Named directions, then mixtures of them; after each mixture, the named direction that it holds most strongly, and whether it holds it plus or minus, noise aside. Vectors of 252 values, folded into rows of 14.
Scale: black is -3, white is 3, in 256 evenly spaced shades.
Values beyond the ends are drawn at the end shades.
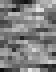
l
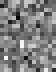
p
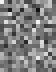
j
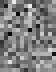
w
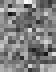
l, minus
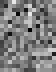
w, plus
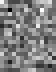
j, plus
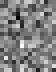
p, plus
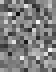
j, plus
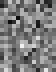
p, plus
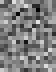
j, plus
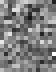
w, minus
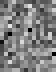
w, plus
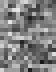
l, minus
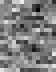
l, minus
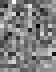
w, plus
